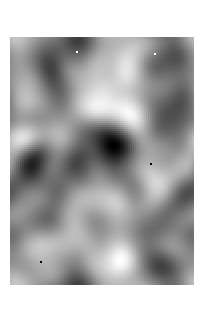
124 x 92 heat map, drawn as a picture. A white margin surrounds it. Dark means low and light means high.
Slope: none. Histogram: bell-shaped. Lone odd cells: 4, 2 higher and 2 lower than their neighbours. Odd rows or columns: none. Grain: smooth. Ninth with the lowest average: centre.
